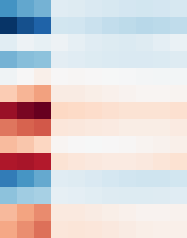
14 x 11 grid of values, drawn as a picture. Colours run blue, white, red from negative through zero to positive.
The top left is the ninth with the lowest average. Overall the values sit about 50% of the way up the scale. The middle left is the ninth with the highest average. A vertical seam about 30% of the way across splits the table, and the right part is calmer. Streaks run across, left to right.
